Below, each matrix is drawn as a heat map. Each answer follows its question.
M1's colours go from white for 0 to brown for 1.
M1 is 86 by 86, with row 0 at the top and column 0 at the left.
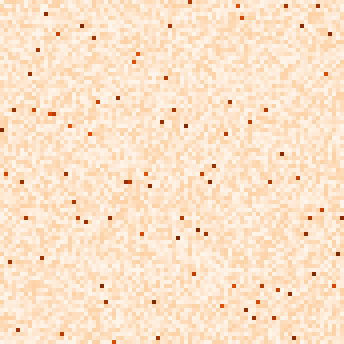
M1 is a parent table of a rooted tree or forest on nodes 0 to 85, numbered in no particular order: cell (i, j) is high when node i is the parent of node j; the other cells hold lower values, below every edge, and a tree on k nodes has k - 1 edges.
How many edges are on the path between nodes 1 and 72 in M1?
5
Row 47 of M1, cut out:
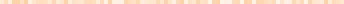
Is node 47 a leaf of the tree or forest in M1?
yes
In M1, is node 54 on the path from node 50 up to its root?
yes
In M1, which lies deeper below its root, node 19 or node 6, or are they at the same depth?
the same depth
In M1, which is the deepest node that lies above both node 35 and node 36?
43
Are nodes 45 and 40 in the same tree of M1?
no
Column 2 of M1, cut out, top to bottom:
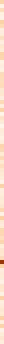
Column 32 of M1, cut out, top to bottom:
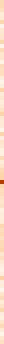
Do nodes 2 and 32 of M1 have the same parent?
no
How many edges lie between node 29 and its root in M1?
7
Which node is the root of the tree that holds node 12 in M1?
54
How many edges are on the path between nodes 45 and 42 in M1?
3
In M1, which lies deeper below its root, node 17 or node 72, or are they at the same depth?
node 72
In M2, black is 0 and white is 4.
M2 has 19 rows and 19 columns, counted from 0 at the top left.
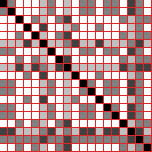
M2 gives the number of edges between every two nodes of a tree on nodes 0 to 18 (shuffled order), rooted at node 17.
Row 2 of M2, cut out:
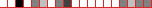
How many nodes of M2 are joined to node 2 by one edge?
1
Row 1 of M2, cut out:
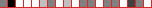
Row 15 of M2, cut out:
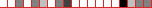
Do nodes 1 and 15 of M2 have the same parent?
no
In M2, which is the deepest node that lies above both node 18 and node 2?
8
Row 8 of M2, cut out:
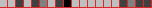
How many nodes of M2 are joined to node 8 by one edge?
6
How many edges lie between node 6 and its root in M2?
2
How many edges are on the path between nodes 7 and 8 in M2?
1
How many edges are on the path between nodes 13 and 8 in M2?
3
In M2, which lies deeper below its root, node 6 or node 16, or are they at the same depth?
node 6
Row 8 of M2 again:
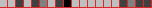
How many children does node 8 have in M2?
5
